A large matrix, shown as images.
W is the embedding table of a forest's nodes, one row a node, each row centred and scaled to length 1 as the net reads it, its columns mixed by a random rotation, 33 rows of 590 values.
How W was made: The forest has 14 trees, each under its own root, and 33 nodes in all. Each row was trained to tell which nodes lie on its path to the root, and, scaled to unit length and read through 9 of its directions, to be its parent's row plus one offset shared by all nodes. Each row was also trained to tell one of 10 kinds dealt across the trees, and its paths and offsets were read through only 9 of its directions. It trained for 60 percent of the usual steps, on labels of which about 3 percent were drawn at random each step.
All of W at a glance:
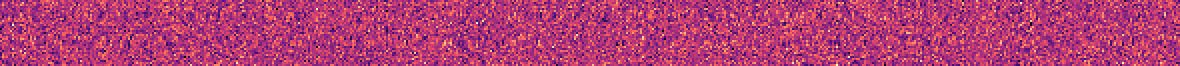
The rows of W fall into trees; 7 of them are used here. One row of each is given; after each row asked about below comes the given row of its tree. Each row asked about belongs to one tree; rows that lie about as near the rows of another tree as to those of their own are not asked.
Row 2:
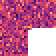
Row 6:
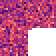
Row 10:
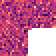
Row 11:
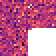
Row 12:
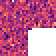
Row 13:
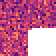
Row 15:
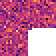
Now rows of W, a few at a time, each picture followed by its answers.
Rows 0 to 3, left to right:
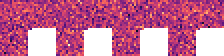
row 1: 12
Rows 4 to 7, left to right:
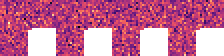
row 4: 10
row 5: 15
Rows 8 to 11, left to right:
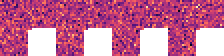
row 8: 10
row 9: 13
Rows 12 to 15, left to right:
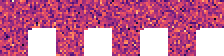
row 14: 6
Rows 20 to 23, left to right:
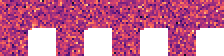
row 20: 10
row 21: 6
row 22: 15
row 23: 11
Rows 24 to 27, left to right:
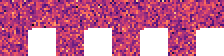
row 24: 6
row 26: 6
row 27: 12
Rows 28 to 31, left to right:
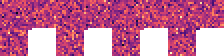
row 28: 11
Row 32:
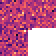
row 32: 11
